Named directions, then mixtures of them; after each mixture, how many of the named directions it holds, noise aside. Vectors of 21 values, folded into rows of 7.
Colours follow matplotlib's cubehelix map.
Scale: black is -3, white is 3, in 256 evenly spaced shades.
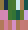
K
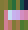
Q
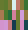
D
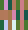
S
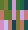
two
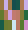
three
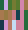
one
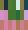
one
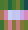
one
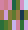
two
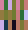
one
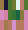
one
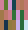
two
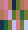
one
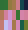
three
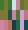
one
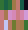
three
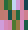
two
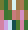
one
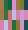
two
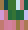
one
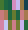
three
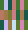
one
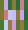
three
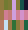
two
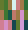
one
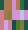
two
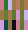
one
